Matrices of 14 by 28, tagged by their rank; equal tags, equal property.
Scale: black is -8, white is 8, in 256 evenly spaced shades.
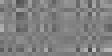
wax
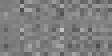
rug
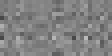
rug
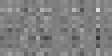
wax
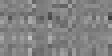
rug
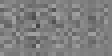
rug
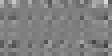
wax
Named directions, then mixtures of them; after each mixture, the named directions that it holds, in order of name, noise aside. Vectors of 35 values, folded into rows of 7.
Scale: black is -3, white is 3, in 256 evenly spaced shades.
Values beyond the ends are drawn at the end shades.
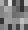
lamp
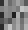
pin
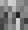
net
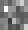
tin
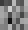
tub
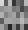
lamp, pin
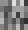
lamp, net, pin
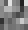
lamp, net, tub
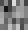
lamp, tin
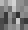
net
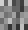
lamp, pin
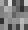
lamp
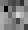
net, tin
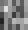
lamp, pin, tin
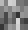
net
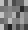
lamp, pin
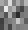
lamp, net, tin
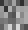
pin, tin, tub
